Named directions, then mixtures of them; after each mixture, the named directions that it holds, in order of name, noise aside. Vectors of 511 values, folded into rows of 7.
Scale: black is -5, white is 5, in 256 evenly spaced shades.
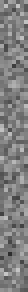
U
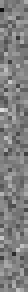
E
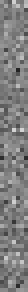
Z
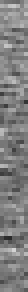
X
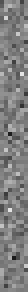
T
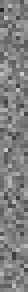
E, T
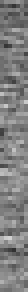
X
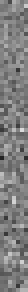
U, Z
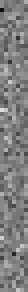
E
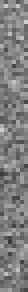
U, X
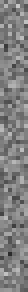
U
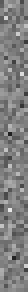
T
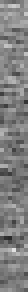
X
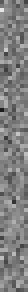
E, Z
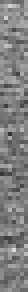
T, X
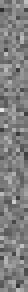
E, Z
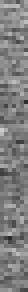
U, X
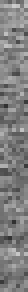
X, Z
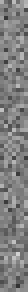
T, Z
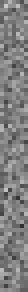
T, U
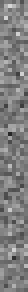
T, X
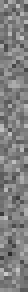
U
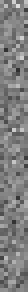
U, Z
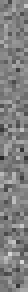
U, Z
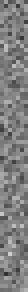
U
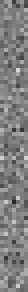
Z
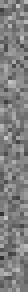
E, U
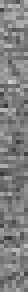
E, X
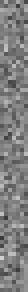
E, U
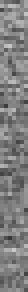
E, X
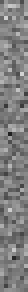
T, X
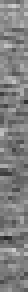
X
